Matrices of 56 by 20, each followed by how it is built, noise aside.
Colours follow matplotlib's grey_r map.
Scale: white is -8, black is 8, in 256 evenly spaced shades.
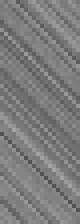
Toeplitz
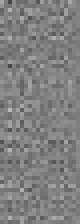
low rank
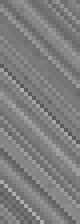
Toeplitz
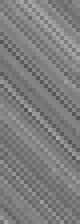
Toeplitz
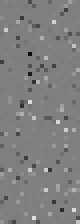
sparse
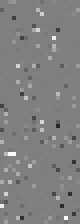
sparse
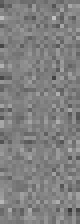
low rank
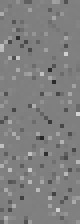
sparse
